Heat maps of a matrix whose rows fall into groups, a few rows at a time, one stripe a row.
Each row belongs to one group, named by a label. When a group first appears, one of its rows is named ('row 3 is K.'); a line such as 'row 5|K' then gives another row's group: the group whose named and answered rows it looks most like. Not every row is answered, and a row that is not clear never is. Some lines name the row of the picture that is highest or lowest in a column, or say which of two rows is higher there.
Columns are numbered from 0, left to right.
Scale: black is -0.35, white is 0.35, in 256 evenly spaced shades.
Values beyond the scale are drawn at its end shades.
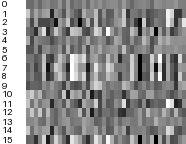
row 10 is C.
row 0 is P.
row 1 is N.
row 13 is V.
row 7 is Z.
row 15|Z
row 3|Z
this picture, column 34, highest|12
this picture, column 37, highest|12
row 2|N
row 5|P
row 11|N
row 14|N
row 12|C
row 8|Z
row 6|Z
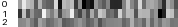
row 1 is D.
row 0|C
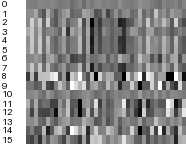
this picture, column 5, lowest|14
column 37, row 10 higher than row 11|Yes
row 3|C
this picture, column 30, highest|8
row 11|N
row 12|N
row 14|Z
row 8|D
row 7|C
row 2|C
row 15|P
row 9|Z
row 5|C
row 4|C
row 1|V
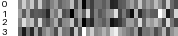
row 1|N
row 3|P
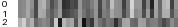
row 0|V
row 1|V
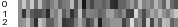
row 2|V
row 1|N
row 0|C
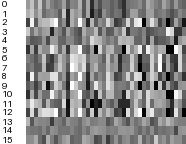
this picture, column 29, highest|13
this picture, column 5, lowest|9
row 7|Z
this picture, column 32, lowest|9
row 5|D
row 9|Z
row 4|P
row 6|Z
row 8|D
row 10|D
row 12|D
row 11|C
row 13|N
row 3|N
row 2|D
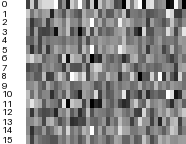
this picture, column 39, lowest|0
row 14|P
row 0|D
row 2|P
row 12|N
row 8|Z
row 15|N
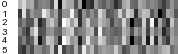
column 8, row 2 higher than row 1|Yes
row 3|Z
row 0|C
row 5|P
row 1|D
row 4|Z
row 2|Z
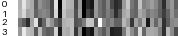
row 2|Z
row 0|C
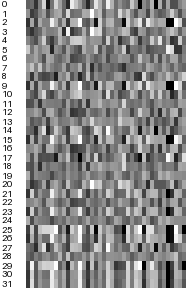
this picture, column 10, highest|3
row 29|D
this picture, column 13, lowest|17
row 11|P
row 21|D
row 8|N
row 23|D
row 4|Z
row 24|N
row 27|Z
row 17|N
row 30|D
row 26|D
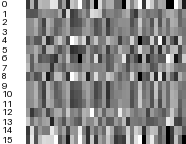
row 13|N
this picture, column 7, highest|15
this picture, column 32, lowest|8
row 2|V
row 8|Z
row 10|V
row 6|N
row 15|D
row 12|P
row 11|V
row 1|P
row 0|D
